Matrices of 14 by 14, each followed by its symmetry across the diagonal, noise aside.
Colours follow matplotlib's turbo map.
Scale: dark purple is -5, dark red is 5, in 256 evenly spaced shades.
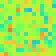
antisymmetric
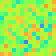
symmetric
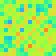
symmetric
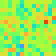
antisymmetric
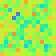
symmetric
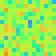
neither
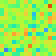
antisymmetric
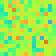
neither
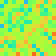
symmetric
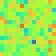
neither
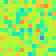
neither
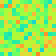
neither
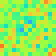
symmetric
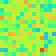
neither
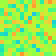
antisymmetric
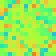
antisymmetric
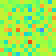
antisymmetric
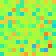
antisymmetric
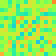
symmetric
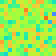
neither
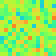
neither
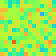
antisymmetric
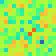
symmetric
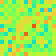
symmetric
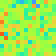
antisymmetric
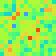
symmetric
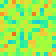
symmetric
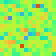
neither
